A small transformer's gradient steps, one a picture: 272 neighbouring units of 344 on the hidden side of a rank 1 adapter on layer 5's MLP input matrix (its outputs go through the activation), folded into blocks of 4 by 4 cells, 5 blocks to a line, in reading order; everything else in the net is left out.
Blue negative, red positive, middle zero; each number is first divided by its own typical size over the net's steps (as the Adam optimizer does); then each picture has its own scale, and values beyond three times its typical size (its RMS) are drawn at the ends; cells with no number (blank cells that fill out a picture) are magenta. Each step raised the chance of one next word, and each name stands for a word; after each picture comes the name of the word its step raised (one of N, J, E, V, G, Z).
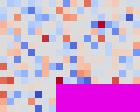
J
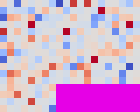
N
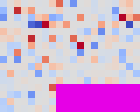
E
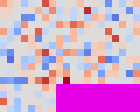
J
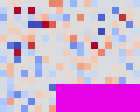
E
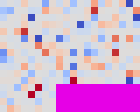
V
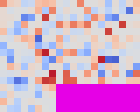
J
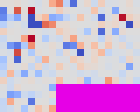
E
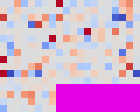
V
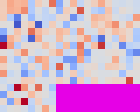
N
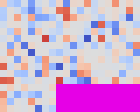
J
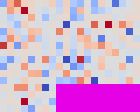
N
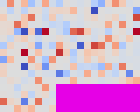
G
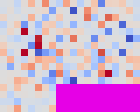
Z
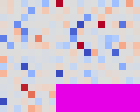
G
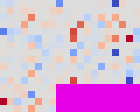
G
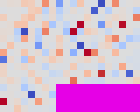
G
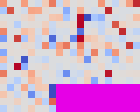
N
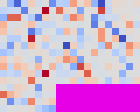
N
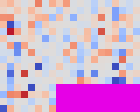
J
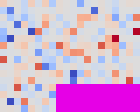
Z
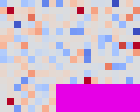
G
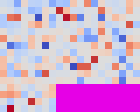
N
